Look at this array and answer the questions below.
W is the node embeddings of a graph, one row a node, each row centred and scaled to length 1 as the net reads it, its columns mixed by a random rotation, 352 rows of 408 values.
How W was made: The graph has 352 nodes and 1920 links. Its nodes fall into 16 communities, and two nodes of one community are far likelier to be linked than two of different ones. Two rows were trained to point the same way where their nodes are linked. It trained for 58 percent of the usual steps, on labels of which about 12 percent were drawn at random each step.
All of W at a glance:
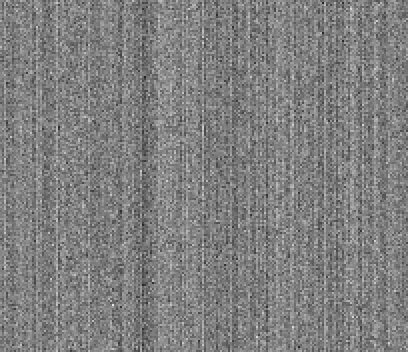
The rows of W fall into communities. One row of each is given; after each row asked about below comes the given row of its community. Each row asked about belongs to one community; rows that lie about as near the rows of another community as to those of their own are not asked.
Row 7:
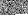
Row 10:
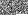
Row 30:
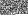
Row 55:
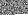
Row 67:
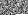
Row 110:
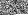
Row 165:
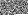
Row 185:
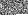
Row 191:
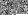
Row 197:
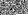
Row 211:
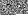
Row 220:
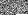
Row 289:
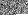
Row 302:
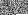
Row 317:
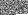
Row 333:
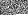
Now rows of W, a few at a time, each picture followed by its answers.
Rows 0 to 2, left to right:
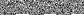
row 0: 55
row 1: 185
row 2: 30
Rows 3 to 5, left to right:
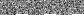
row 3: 10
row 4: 220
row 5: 165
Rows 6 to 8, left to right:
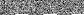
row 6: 302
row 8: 165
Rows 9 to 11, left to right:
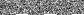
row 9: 7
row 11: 30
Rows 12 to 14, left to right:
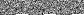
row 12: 67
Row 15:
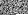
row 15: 302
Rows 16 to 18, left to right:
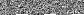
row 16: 211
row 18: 30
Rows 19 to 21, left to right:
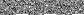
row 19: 220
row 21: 197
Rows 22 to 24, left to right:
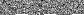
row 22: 7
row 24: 185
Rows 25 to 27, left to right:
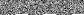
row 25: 317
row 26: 67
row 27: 333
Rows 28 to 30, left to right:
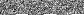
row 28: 30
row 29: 67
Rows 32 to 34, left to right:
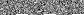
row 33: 197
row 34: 185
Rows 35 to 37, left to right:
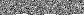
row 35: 197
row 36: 302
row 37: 333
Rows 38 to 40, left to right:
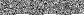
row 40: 7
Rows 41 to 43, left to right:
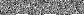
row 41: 333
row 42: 185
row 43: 165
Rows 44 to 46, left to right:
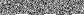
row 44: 67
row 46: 55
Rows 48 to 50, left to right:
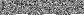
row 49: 191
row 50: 317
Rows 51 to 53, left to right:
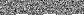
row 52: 197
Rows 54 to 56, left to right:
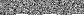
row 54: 185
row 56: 165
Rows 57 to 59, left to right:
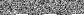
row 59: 317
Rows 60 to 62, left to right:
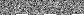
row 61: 191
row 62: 333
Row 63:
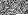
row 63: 220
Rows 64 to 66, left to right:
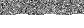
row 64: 191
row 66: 110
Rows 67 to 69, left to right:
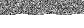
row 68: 302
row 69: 10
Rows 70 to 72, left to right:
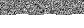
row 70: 289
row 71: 110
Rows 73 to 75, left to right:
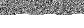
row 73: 197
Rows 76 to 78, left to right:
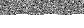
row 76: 289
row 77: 333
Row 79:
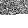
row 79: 30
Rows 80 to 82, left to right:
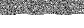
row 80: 211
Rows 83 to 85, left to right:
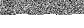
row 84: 317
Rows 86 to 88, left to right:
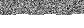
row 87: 317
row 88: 55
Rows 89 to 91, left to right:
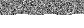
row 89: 185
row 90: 289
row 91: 30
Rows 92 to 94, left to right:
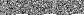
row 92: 211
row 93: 67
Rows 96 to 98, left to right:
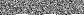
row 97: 30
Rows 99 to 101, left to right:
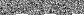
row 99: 10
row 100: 185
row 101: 333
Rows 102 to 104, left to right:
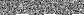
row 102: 7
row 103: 211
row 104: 220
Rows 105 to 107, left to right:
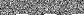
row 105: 302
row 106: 289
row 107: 317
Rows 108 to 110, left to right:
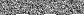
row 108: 211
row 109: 289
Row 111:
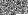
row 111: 55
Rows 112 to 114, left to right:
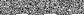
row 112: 317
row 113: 289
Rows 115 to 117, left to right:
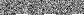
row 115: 55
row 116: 333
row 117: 197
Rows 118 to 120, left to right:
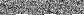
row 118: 30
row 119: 289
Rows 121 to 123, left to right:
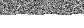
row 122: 333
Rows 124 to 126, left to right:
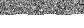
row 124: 197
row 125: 110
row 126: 220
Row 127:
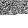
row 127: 7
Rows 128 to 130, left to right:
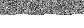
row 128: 7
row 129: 10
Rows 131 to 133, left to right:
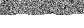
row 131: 302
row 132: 55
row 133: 67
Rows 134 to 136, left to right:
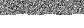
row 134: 55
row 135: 55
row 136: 302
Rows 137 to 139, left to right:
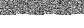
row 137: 10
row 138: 10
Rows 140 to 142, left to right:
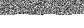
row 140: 333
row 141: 7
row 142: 302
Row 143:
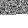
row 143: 197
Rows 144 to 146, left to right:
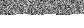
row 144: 289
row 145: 317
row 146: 67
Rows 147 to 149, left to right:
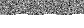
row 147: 110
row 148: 302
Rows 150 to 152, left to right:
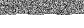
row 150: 30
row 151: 289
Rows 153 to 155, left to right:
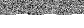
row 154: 289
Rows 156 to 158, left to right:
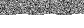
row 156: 197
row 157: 10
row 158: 302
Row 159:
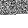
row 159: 317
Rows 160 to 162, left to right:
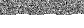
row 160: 302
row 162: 67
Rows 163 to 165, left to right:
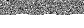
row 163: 317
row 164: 10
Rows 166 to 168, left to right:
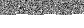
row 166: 211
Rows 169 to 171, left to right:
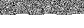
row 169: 30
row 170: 185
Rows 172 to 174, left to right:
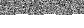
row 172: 110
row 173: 302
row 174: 185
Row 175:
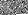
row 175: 317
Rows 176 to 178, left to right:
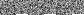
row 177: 55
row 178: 302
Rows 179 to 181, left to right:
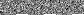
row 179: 333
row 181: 197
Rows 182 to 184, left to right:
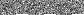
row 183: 30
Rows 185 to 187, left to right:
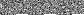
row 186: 185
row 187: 333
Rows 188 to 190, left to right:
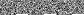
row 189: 55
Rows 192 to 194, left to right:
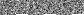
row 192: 110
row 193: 67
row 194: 7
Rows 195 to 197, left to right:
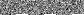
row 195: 30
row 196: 185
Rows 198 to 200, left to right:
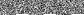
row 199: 30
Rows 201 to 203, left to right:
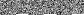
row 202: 110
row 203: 220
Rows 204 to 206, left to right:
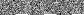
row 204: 67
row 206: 302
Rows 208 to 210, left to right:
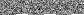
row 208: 55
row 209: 197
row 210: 7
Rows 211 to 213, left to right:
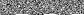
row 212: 211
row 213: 165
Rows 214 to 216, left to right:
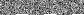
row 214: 317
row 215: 10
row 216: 185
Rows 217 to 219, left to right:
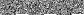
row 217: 211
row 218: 10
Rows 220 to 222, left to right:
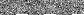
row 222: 10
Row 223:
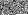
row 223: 67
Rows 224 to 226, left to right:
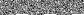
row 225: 165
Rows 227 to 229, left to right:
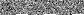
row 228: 317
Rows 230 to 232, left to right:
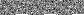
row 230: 110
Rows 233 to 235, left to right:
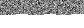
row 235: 55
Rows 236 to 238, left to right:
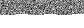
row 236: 165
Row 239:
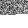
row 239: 7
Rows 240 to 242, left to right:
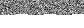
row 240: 67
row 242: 10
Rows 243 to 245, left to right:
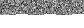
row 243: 110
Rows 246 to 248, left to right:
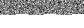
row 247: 30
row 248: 165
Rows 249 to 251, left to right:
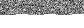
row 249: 220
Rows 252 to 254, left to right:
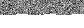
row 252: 7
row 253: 317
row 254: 55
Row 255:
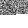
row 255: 10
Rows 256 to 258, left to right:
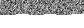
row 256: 165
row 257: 165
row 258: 220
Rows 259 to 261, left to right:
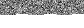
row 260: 55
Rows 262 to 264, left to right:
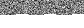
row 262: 55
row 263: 317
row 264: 333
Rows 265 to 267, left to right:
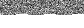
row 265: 211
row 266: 220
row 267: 317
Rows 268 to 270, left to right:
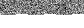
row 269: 333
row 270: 333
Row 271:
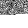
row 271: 7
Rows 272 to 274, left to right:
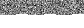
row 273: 302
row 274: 185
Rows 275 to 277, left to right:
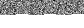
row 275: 30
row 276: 220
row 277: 67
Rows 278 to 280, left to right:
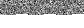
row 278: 197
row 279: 191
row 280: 191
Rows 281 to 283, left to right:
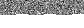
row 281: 165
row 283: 30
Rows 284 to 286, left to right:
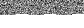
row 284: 191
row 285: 317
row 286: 211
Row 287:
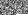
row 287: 185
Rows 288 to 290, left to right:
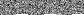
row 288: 185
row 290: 165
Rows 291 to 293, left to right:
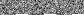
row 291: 197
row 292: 211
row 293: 317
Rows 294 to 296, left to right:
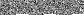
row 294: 302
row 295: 211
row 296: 7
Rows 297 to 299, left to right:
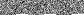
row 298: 7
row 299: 67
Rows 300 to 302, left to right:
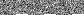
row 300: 220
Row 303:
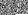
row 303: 30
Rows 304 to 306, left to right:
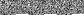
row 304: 317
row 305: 317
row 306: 30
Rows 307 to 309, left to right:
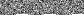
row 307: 185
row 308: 185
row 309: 220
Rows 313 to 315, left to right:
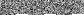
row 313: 302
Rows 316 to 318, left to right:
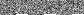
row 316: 333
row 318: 165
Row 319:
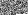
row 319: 55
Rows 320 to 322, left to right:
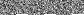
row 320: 197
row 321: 333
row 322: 220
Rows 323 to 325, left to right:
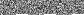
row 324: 30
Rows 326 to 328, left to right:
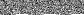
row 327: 165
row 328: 165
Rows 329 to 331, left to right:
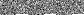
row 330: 30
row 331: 197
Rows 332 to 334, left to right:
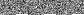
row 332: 165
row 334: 191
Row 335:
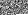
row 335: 289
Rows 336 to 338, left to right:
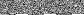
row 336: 7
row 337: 55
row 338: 302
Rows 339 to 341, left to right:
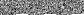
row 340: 333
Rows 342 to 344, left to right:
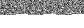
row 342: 10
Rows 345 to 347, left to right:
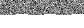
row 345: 333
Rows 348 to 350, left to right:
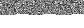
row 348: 185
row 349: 165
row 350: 67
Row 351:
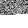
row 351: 220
